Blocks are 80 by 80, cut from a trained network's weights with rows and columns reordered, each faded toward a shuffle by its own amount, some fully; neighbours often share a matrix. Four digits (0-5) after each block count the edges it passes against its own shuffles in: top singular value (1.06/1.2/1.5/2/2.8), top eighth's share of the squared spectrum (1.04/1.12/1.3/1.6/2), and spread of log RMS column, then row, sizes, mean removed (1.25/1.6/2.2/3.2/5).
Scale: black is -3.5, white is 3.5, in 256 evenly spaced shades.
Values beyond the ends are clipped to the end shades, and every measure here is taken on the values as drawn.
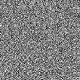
4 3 1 1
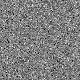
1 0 0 0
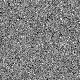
0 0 0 0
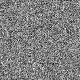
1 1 0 0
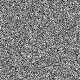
0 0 0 0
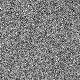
0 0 0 0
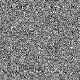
3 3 1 2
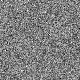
0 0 0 0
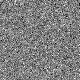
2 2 0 0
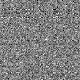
4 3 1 2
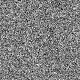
1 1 0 0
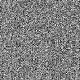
3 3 0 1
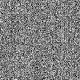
3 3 0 1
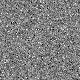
2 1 0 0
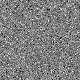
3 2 0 0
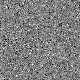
2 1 0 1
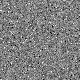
0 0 0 0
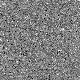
1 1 0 0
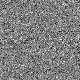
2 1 0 0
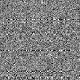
4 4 1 3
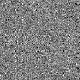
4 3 2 2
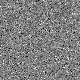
1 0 0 0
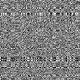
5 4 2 3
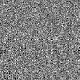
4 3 1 2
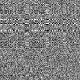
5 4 2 3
